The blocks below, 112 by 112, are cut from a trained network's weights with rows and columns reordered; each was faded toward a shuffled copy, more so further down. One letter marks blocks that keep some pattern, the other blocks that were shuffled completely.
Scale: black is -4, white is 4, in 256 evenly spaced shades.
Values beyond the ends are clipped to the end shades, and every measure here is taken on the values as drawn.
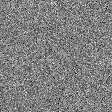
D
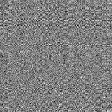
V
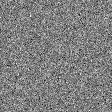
D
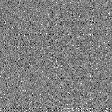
V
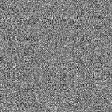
V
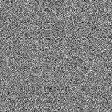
V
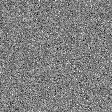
D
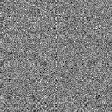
V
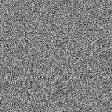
V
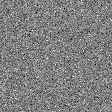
D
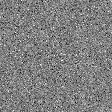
D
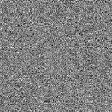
V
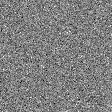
D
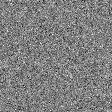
D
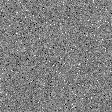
D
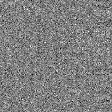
V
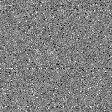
V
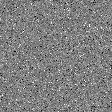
D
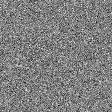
D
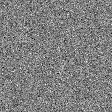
D
